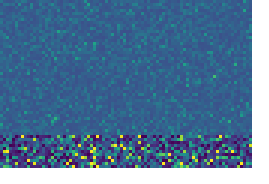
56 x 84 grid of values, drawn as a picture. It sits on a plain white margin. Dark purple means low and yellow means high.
Stripes: none. Histogram: skewed, a long tail of high values. Grain: fine. Seam: horizontal, 80% of the way down, the top part calmer. Mirror symmetry: none.
